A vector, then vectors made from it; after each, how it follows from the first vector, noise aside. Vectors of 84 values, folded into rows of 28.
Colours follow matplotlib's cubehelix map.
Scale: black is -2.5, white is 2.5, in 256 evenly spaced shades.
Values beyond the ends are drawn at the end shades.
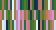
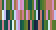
wrapped around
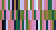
negated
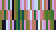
negated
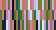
negated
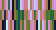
negated
